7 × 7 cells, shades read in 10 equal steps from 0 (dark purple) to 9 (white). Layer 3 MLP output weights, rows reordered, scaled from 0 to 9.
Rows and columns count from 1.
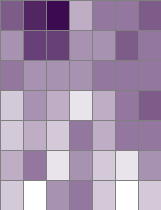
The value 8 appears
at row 4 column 4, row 6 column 3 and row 6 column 6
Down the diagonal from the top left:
3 2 5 8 6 8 7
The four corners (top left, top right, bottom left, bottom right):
3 3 7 7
